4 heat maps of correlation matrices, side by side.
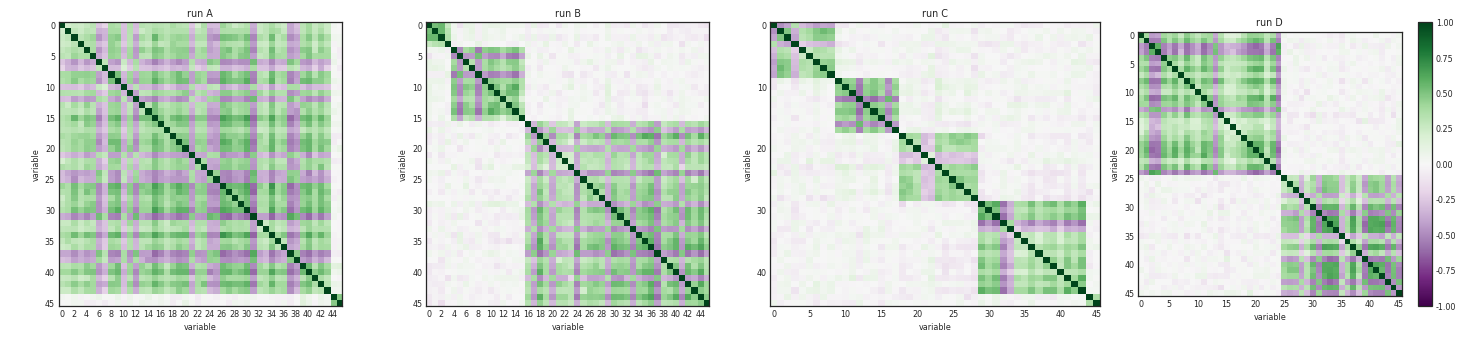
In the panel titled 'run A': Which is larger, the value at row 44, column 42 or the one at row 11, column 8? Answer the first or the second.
the second
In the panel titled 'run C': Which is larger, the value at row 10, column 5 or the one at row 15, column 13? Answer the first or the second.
the second
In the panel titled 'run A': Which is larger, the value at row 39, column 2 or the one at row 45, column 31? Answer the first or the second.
the first
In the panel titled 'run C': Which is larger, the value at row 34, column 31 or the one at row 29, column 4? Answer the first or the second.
the first
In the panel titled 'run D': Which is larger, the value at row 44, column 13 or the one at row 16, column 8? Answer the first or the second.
the second
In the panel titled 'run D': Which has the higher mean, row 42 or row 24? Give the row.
42
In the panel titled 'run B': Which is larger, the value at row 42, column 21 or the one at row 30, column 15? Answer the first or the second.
the first
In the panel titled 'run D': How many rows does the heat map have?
46
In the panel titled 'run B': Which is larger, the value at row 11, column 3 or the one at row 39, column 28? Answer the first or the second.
the second
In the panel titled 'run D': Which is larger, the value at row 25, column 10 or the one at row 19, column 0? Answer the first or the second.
the second
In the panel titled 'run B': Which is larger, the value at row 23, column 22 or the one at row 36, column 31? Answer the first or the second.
the second
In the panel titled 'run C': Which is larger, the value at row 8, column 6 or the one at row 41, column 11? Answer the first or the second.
the first
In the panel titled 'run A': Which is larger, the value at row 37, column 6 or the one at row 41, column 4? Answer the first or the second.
the first
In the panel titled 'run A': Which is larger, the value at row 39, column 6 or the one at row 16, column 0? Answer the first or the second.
the second
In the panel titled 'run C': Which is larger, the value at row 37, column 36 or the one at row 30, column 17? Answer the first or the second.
the first
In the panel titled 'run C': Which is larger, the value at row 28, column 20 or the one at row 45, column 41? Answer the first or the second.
the first
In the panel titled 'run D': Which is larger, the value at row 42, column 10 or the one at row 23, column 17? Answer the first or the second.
the second
